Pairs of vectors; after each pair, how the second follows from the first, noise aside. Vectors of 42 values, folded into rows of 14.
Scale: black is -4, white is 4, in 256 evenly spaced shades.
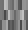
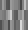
wrapped around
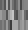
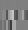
partly zeroed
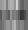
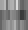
copied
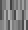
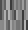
copied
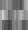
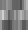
copied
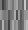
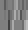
partly zeroed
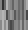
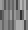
wrapped around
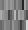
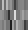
wrapped around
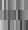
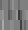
partly zeroed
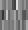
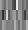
copied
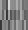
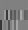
partly zeroed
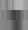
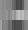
wrapped around
